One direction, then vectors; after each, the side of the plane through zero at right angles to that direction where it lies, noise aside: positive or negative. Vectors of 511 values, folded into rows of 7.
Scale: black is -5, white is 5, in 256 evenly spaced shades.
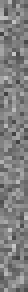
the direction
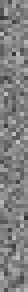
negative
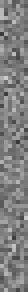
positive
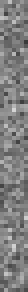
positive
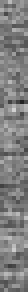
positive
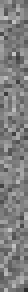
positive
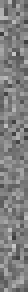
positive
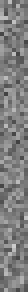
positive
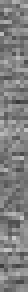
negative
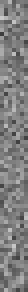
positive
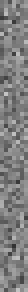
negative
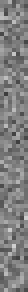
positive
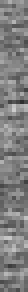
positive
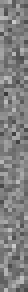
positive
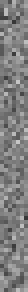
negative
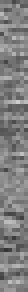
positive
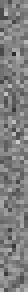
negative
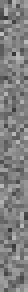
negative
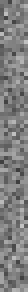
negative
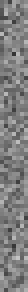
negative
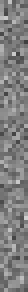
positive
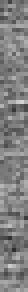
negative
